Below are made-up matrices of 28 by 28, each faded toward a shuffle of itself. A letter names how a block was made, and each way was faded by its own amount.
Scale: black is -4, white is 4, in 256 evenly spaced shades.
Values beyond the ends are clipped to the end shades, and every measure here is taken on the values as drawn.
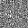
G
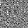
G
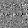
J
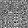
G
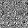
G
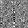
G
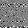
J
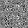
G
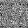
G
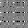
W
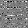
J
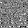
J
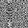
G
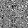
G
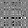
W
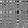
W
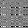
W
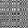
W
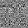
G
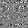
J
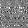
J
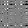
W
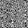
G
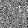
G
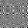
W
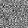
G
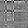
W
